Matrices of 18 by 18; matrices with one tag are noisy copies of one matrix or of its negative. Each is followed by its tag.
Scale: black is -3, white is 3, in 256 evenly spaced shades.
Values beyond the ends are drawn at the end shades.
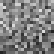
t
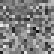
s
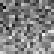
t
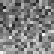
t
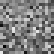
s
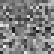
s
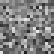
s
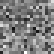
s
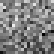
t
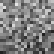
t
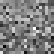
s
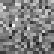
t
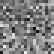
s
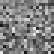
s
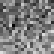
t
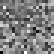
s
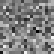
s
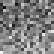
t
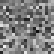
s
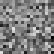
s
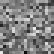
s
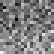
t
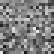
s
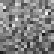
t
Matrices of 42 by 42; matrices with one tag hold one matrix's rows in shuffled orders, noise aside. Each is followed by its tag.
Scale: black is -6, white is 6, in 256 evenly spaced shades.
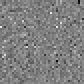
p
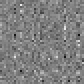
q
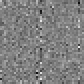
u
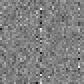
u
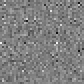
p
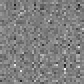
q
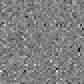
p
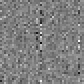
u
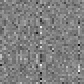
u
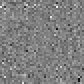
p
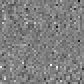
p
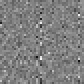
u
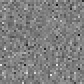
p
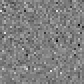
p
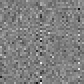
u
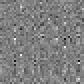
q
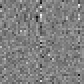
u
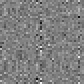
u
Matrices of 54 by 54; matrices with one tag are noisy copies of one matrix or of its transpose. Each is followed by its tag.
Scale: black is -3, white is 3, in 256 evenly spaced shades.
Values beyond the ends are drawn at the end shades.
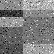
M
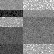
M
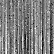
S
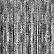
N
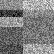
M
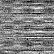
N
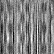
N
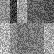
M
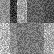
M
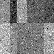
M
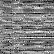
N
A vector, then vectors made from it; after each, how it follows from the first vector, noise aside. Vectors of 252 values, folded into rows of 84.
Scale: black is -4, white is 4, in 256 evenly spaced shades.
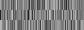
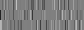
partly zeroed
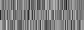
copied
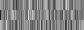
sign-scrambled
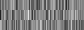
sign-scrambled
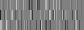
partly zeroed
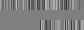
partly zeroed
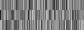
sign-scrambled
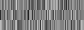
copied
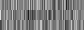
sign-scrambled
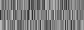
copied
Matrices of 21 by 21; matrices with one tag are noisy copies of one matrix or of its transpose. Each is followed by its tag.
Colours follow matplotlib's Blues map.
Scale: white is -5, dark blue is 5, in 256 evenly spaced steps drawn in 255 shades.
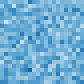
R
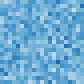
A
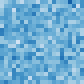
A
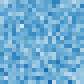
A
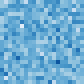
A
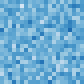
R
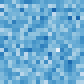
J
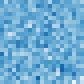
J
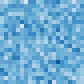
A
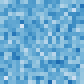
A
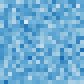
A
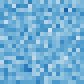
R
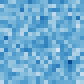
J
